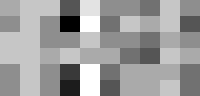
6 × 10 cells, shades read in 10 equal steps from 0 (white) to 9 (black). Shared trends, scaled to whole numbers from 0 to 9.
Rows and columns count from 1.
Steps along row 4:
same up down up same up up down up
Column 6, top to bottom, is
4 5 4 3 5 6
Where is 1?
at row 1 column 5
